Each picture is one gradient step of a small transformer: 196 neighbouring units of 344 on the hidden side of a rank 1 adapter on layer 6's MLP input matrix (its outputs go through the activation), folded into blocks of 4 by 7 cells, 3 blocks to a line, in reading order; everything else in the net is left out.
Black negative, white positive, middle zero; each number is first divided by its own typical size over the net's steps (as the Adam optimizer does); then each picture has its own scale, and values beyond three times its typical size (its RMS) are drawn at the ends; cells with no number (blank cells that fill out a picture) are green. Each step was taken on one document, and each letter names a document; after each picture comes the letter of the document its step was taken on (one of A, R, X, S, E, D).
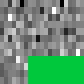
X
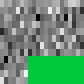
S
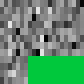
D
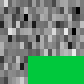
X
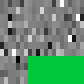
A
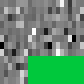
A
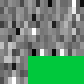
D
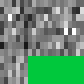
X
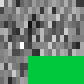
D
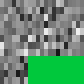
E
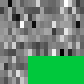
X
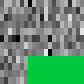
S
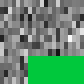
E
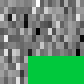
S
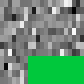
X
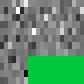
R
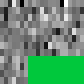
X
